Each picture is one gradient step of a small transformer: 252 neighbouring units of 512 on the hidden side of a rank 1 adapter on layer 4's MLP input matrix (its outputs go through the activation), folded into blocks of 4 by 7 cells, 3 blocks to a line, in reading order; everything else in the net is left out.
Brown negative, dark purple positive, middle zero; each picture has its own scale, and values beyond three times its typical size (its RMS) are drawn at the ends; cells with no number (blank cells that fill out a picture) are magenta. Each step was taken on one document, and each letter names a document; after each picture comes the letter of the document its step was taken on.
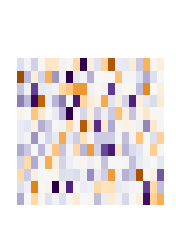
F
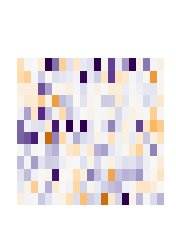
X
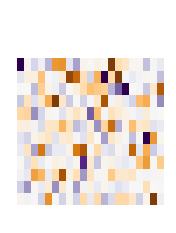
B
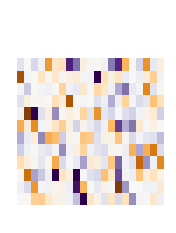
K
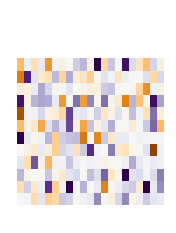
F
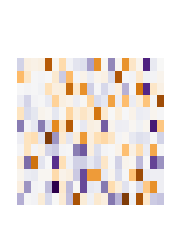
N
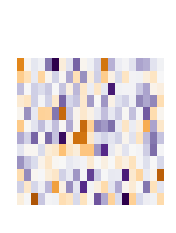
X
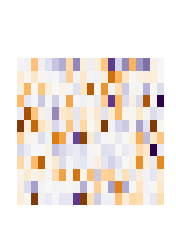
X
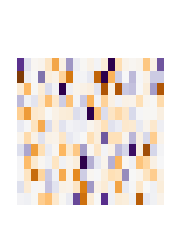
B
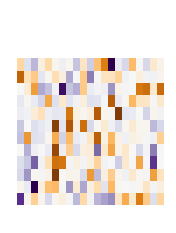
N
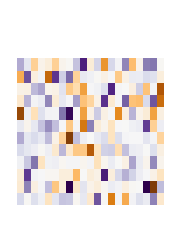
F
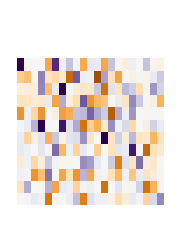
B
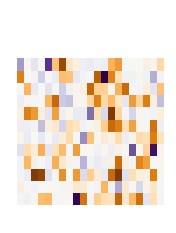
B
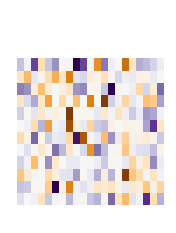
F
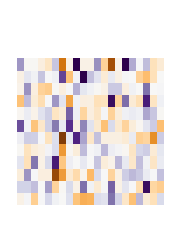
X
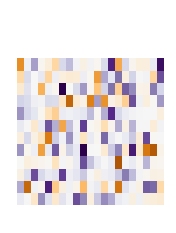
B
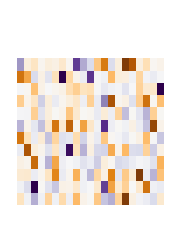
N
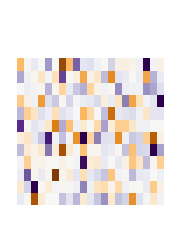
K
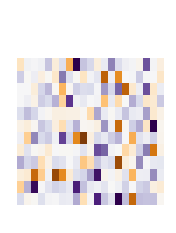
K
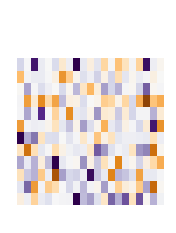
X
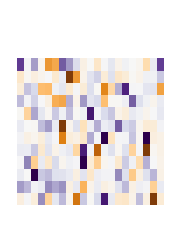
B
